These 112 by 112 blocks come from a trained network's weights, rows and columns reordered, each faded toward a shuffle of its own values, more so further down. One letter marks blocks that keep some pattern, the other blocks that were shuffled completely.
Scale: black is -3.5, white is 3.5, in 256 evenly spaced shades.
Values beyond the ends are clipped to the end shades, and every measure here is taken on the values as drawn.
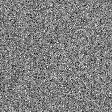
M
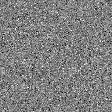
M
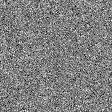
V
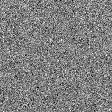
M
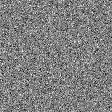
V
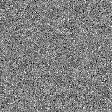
M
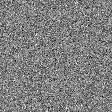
V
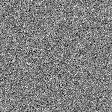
V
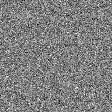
M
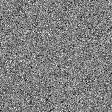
V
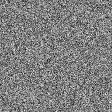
V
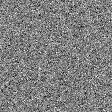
V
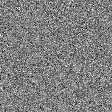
M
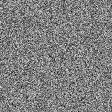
M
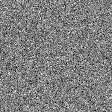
V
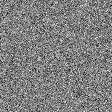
V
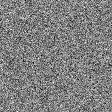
V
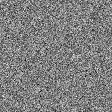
M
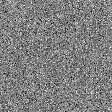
M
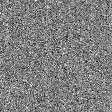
M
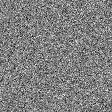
V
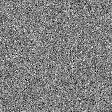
M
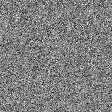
V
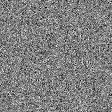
V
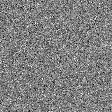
V
